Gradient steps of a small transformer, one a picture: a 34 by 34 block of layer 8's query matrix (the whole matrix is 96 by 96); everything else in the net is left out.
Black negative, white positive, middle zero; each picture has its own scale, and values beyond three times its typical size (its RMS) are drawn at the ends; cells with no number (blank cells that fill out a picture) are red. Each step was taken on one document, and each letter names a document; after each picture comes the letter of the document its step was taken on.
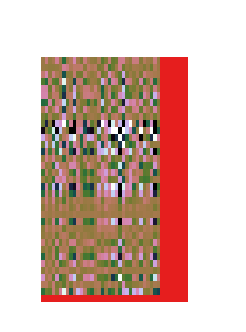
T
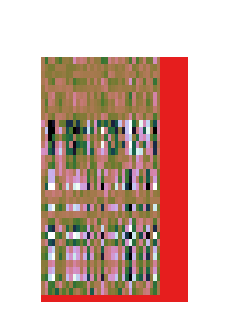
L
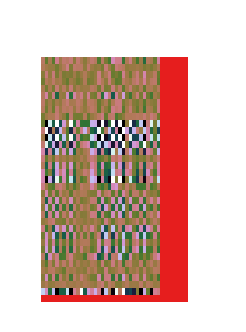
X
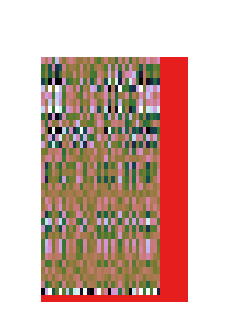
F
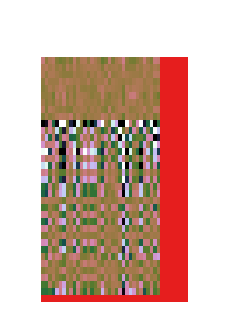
T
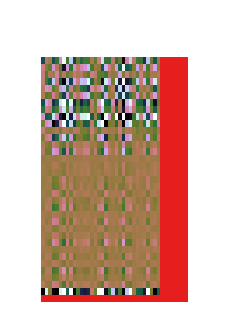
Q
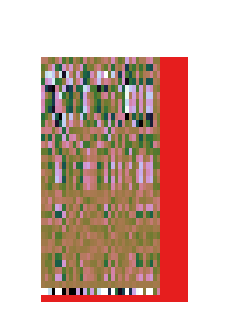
F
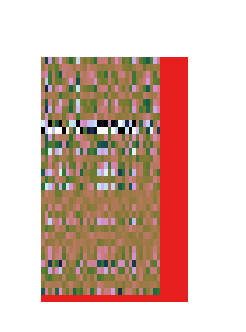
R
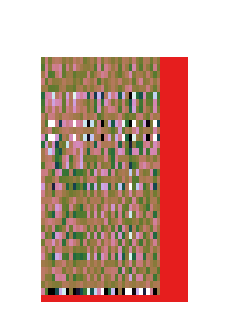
L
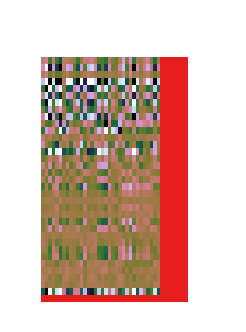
R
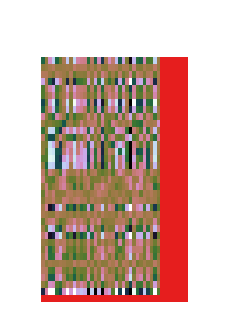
L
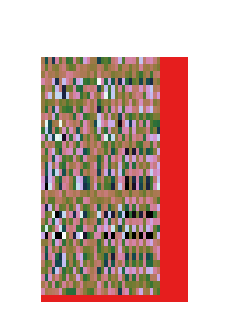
F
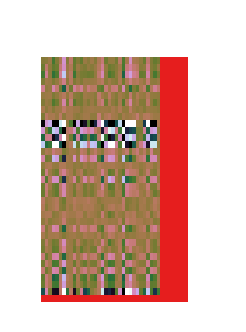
Q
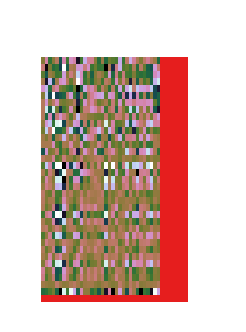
F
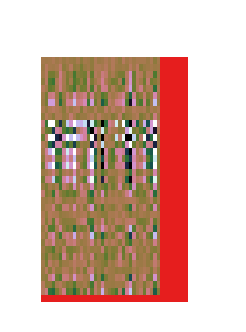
L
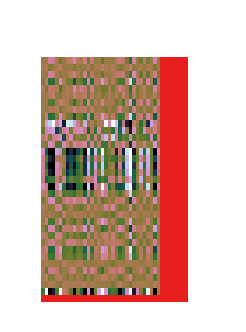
L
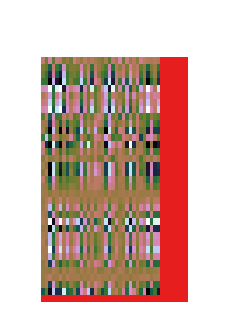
F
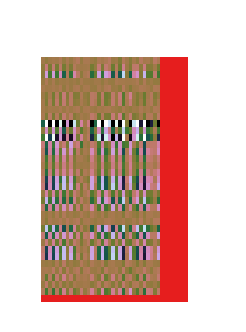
X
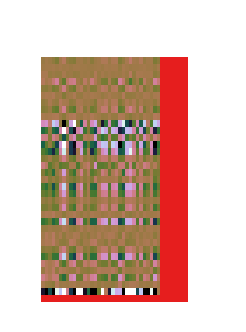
T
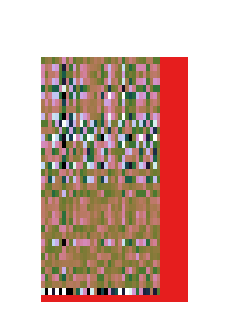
Q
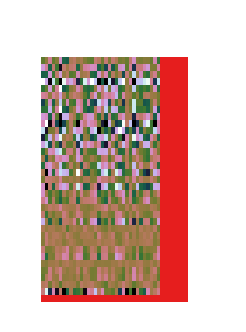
R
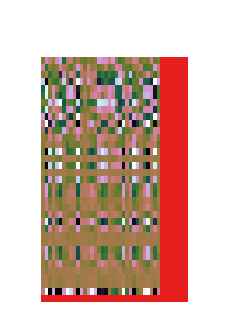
R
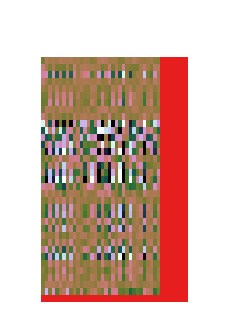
X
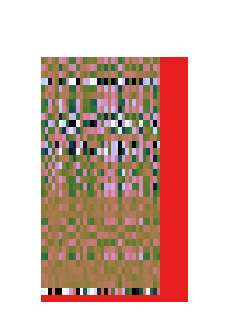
R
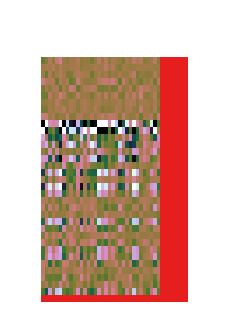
R
